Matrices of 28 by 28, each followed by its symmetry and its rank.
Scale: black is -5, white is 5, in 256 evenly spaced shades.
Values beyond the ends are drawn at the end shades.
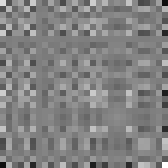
symmetric, rank two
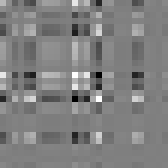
symmetric, rank one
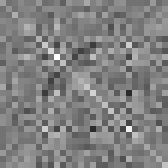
symmetric, rank five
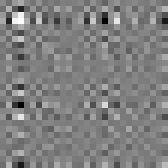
symmetric, rank two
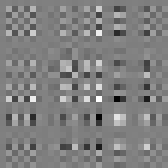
symmetric, rank two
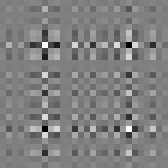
symmetric, rank one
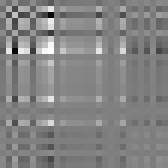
symmetric, rank one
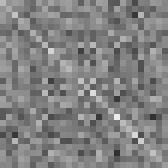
symmetric, rank five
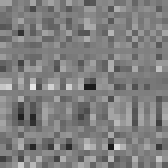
neither, rank three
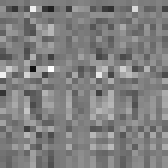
neither, rank three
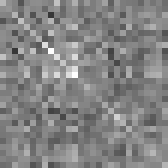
symmetric, rank five
